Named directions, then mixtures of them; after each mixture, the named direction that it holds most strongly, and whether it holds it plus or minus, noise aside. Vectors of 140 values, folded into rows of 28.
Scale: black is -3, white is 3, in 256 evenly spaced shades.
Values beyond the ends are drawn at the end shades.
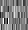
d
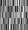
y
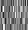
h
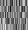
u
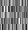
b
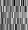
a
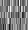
u, minus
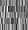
b, plus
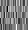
u, minus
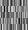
b, minus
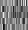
h, minus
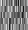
y, minus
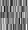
b, minus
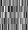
b, plus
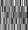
a, minus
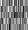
y, minus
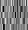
h, minus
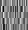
h, minus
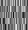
u, minus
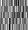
y, minus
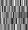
a, minus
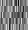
y, minus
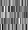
b, plus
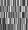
u, minus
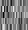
b, minus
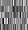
d, minus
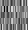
b, minus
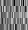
a, plus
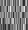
u, minus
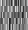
y, minus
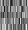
b, minus
